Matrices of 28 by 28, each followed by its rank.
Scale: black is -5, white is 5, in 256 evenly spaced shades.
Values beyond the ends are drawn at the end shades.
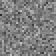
full rank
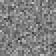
full rank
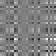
one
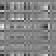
two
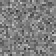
full rank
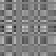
one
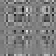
two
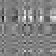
two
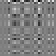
one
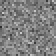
full rank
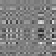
two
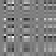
one
